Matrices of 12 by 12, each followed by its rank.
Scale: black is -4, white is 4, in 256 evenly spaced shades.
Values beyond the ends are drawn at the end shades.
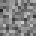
full rank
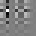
one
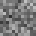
full rank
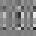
one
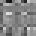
two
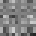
two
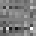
two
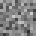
full rank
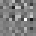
two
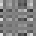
one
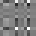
one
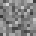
full rank
